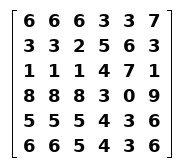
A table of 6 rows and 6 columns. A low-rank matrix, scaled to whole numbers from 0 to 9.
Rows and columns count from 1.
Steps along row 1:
same same down same up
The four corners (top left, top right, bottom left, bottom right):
6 7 6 6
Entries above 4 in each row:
4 2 1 4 4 4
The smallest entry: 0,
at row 4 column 5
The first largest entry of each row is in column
6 5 5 6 6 1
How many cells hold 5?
5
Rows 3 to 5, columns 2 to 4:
1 1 4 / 8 8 3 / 5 5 4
